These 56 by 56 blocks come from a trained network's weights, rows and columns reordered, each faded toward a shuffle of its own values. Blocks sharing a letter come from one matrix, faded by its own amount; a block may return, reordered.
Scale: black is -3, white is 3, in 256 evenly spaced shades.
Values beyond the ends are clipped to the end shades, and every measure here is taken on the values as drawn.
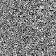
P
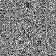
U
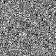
P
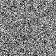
P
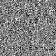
U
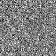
U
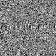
U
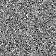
P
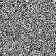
P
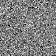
P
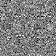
U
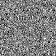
U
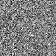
P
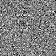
U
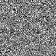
U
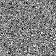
P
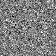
P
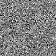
U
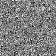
P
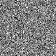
P
